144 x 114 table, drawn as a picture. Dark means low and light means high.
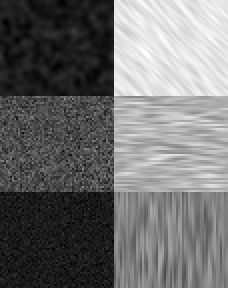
It is made of 3 by 2 panels. Panel 1,1: very low, blotchy, faint in contrast. Panel 1,2: very high, slanting down to the right, faint in contrast. Panel 2,1: low, fine-grained. Panel 2,2: high, streaked across. Panel 3,1: very low, fine-grained, faint in contrast. Panel 3,2: middling, streaked downward.
